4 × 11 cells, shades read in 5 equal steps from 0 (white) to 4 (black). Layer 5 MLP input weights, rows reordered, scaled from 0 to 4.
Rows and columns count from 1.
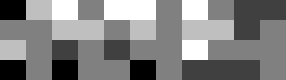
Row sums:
17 18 21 31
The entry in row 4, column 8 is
3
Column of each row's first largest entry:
1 10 3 1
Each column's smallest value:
1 1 0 1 0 0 2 0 1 2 2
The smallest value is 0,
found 5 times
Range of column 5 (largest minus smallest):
3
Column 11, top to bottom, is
3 2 2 2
